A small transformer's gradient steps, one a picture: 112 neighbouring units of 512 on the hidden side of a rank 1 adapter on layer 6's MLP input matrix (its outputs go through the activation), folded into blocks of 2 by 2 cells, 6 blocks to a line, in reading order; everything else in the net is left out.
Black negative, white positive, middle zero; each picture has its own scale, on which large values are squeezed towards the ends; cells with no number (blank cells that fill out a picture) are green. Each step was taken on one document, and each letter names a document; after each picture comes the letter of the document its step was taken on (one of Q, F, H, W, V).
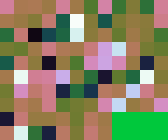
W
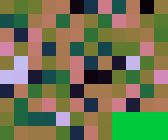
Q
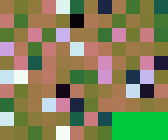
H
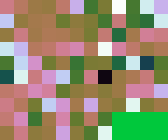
Q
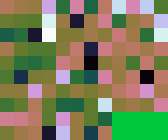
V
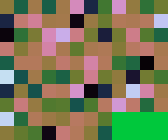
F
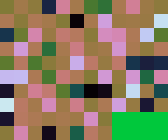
F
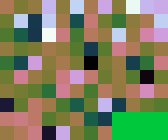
V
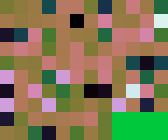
F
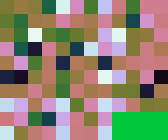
H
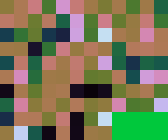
W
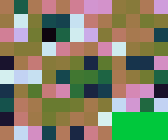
W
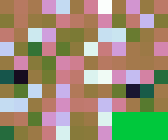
H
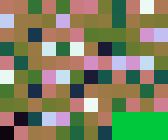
Q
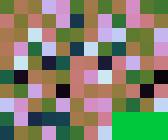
H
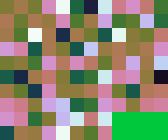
H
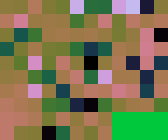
V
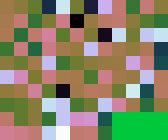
H
